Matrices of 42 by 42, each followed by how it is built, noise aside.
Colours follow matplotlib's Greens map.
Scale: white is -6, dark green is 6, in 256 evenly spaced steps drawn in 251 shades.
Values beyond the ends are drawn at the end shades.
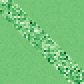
banded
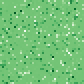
sparse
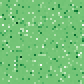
sparse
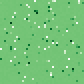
sparse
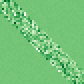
banded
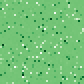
sparse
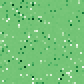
sparse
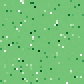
sparse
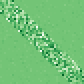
banded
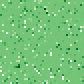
sparse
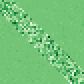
banded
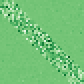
banded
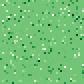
sparse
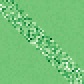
banded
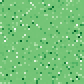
sparse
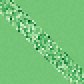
banded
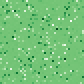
sparse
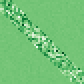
banded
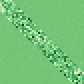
banded
